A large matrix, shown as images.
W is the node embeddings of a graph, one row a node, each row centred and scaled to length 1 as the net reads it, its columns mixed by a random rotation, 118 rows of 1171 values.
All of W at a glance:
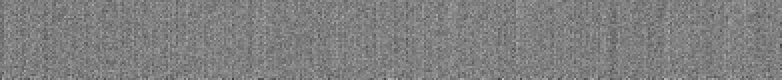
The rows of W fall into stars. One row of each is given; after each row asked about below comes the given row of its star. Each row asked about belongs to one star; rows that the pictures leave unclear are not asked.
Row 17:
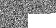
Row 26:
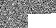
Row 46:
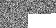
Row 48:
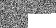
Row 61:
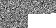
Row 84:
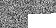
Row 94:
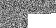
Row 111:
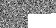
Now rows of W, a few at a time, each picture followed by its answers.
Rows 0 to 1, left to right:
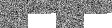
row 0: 17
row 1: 94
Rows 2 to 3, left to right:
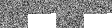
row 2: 84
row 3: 61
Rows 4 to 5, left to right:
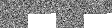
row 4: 111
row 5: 26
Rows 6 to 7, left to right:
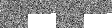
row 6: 17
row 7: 94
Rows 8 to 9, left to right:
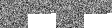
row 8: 17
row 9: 84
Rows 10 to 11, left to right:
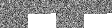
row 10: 111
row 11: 26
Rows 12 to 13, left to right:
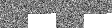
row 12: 26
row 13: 94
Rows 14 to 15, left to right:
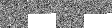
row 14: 48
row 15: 94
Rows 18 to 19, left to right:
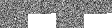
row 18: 94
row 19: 26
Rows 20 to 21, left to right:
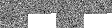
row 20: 94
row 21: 84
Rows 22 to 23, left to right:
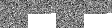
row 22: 48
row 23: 48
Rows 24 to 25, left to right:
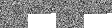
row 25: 84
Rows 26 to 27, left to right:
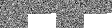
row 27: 111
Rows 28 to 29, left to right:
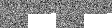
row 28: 48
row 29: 61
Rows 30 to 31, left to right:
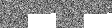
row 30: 61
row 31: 26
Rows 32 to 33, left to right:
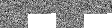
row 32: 17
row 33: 46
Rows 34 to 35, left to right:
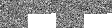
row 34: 17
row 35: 46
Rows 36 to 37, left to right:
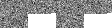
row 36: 61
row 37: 94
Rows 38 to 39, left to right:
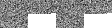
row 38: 94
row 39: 48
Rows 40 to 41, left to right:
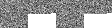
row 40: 61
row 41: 17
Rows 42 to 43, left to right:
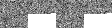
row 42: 94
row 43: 48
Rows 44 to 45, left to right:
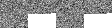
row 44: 46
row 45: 26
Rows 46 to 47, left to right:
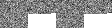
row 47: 26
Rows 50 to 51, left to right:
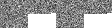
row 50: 111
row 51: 46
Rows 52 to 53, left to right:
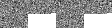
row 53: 111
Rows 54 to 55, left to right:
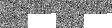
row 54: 94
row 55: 94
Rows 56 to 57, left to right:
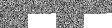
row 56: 17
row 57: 48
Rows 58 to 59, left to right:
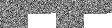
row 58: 26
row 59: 26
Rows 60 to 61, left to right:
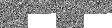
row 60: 17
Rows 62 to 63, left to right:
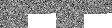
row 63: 26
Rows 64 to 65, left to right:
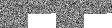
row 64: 17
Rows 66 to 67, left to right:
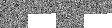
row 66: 26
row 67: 94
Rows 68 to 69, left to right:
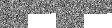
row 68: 111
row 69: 26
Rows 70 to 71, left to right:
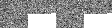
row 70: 48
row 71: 46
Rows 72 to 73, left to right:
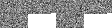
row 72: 84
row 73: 46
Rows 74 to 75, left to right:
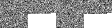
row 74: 84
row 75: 26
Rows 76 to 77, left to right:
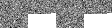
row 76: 46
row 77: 48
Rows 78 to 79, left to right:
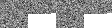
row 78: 26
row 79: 84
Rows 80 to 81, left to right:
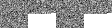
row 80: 111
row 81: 111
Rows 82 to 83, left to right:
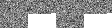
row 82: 46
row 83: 61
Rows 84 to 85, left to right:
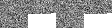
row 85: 46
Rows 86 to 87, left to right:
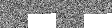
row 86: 26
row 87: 111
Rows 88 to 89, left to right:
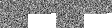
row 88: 94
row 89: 111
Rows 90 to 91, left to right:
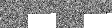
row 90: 26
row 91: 84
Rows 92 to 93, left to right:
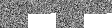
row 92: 17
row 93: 94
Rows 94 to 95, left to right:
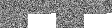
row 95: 17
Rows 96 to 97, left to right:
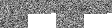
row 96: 61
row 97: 46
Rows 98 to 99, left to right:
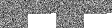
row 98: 84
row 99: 17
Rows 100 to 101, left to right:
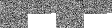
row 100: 48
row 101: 48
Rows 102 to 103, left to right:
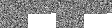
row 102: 46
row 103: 94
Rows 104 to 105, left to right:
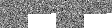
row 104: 84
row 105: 61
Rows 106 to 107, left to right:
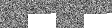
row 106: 46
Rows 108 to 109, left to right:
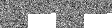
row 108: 61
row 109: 94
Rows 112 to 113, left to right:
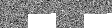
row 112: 61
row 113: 111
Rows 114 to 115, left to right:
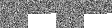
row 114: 48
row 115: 94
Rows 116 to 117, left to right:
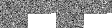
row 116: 111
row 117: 46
